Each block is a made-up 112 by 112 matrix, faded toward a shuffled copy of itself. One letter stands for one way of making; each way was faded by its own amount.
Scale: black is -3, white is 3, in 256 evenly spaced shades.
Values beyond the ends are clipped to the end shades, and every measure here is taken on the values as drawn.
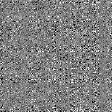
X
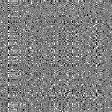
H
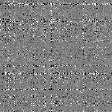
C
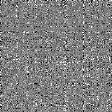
X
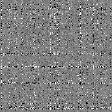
C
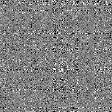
X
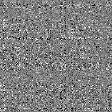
X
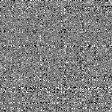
X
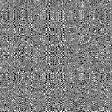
H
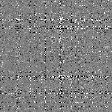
C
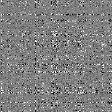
C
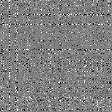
C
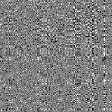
H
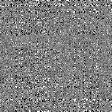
X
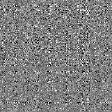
X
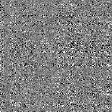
X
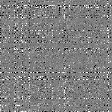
C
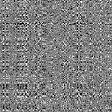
H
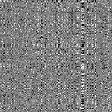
H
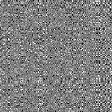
H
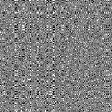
H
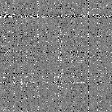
C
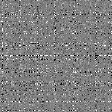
C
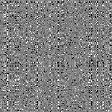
H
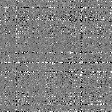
C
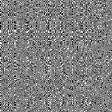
H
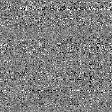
X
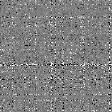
C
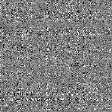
X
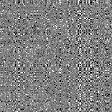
H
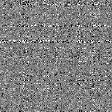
X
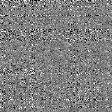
X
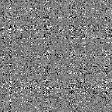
X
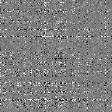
C
